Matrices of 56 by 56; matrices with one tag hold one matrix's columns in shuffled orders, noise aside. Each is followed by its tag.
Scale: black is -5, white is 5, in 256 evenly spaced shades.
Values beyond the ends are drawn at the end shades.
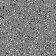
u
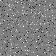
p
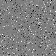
u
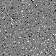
u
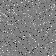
p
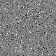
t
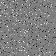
p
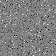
p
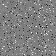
t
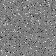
p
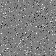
t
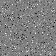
t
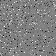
p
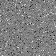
p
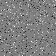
p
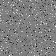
p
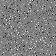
u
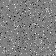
t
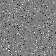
t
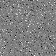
p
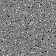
p
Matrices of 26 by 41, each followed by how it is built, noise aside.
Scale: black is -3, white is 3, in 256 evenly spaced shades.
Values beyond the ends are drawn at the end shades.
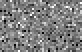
noise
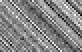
Toeplitz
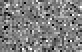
noise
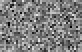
noise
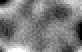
smooth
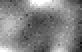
smooth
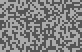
noise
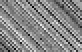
Toeplitz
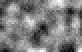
smooth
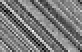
Toeplitz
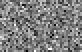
noise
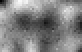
smooth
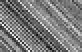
Toeplitz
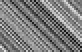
Toeplitz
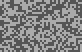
noise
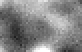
smooth
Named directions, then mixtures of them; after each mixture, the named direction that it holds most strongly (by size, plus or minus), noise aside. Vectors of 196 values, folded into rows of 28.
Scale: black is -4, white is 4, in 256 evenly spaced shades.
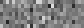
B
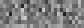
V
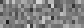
B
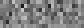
V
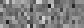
B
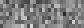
V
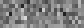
V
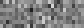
B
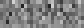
V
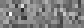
V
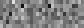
V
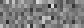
B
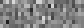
B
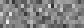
B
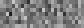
V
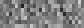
V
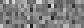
B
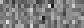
B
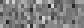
B
